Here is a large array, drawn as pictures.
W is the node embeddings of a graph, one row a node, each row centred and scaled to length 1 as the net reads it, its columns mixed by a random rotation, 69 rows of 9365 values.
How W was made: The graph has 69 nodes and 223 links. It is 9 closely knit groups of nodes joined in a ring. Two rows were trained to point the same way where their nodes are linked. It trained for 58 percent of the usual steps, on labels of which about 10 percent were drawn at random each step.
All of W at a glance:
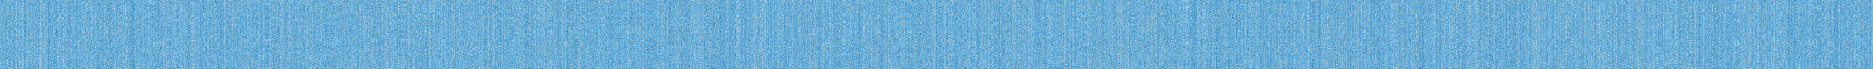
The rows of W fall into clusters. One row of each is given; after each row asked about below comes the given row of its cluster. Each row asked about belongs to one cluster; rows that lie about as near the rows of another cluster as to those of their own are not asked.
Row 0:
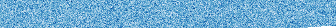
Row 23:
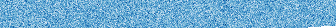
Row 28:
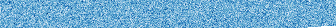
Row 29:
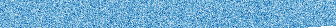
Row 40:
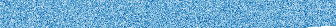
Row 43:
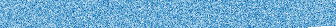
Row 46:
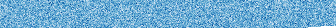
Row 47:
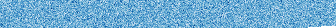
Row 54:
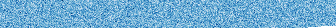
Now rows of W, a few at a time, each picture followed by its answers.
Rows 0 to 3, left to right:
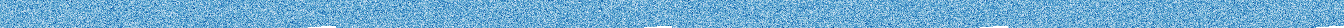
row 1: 43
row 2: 54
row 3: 40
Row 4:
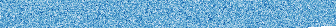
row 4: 0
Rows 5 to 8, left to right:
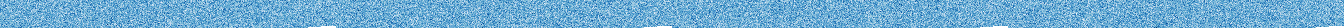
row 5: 29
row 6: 29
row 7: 43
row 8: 29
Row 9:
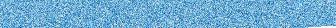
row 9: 29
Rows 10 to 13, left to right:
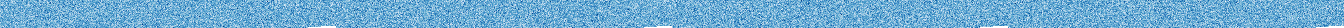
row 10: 46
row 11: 29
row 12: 40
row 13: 47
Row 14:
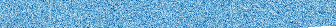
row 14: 0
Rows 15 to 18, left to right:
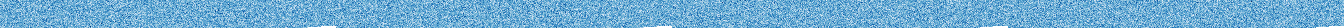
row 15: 54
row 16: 54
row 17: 46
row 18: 46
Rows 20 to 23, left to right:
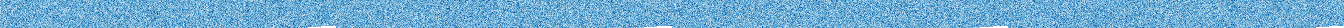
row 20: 28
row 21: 0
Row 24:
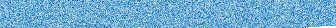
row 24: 46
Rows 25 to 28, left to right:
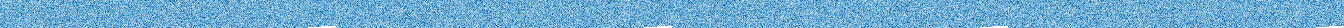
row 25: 47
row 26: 28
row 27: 54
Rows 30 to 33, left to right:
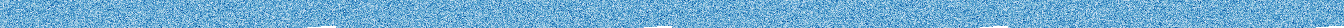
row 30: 54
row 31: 54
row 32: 54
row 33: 47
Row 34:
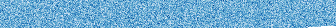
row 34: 29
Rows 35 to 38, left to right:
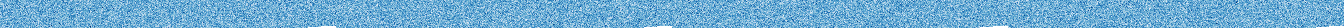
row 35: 54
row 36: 23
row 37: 54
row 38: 47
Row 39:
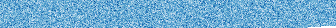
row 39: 0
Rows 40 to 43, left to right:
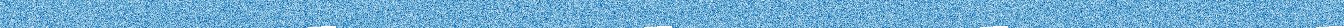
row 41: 0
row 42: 43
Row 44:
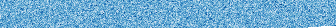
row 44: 0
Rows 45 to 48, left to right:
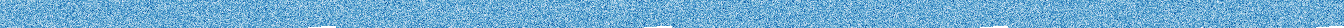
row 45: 43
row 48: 23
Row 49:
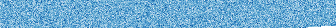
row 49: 40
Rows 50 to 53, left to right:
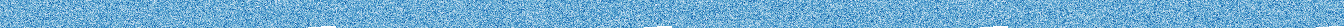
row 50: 46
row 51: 28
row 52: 43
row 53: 0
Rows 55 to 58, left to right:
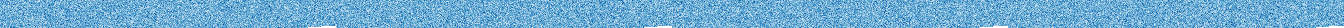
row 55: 23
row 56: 29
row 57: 28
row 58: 23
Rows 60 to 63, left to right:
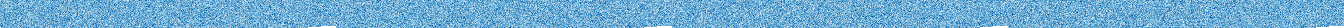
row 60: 47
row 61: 29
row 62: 47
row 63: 47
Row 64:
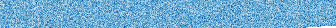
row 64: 40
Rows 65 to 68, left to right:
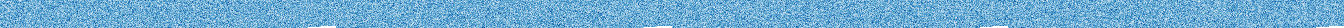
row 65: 47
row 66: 29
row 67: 40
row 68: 23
